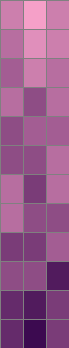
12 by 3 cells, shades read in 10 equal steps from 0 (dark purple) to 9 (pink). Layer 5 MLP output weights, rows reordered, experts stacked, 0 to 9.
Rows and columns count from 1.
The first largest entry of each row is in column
2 2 2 1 2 3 1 1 3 1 3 3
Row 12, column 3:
3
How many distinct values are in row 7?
2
